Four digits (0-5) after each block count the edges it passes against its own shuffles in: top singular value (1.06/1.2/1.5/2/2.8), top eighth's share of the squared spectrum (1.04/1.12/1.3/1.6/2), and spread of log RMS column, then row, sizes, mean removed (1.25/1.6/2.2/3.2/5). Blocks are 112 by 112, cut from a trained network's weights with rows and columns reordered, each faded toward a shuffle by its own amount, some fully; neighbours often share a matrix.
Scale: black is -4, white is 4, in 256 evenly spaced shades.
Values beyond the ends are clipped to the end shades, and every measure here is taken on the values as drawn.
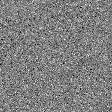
0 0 0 0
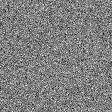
0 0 0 0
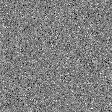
0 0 0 0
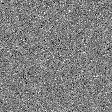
0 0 0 0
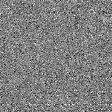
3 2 1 1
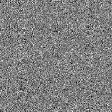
3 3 2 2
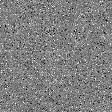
0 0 0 0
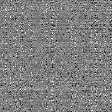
3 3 4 0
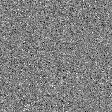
2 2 0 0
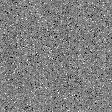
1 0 0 0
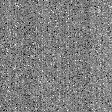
3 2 0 1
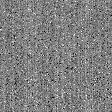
3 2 0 1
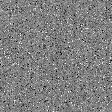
1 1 0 0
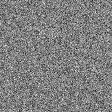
2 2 0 0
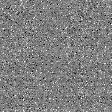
2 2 2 0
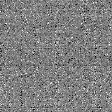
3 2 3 0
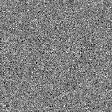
3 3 1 1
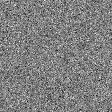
1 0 0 0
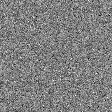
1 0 0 0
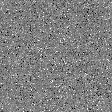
1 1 1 0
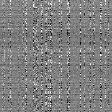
4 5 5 1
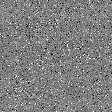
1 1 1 0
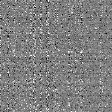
3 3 3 0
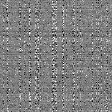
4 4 4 0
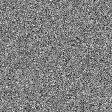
1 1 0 0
